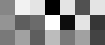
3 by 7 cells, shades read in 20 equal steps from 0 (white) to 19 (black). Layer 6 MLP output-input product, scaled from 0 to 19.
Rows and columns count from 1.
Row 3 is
10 7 12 5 10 7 14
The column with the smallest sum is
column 2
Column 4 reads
19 0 5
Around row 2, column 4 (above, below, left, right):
19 5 11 18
